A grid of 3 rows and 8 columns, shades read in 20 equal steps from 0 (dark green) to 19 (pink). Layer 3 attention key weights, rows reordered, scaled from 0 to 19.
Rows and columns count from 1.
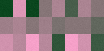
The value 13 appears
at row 1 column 5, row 1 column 7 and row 2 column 2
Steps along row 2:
up down up down up same down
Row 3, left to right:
16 14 19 14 3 19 16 4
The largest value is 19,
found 2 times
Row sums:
68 83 105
